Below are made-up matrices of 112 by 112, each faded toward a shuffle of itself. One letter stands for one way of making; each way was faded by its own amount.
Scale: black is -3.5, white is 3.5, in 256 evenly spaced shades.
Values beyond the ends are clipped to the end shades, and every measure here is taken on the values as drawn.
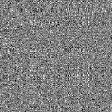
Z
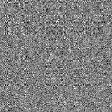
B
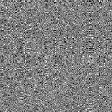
B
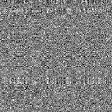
Z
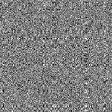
Z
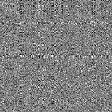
Z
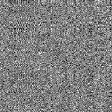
B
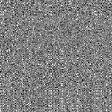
B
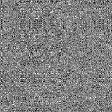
Z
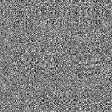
Z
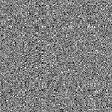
B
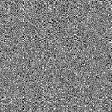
B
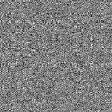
Z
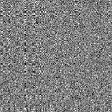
Z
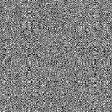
B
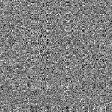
B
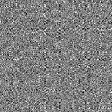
Z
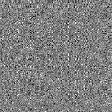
B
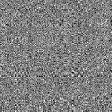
Z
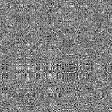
Z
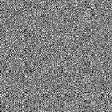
Z
